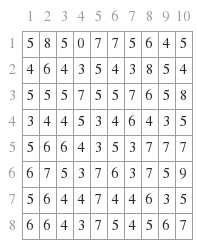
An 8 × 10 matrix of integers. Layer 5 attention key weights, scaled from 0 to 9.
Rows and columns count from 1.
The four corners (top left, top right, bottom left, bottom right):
5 5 6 7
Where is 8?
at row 1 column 2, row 2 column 8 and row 3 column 10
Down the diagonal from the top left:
5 6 5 5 3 6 4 5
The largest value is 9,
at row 6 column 10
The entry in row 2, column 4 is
3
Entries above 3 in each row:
9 8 10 7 8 8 9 9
